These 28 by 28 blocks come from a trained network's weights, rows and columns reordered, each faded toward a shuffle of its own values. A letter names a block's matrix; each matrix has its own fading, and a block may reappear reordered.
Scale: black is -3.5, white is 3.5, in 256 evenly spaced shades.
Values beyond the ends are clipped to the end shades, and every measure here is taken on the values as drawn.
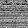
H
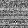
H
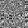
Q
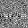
Q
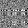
Q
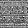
H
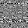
Q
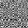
Q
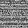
H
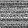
H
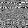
Q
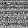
H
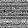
H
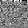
Q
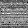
H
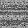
H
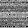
H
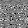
Q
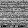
H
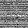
H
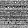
H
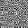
Q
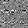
Q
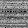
H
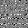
Q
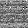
H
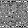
Q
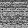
H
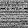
H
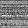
H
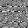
Q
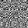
Q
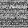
H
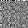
Q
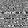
Q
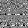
Q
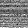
H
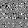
Q
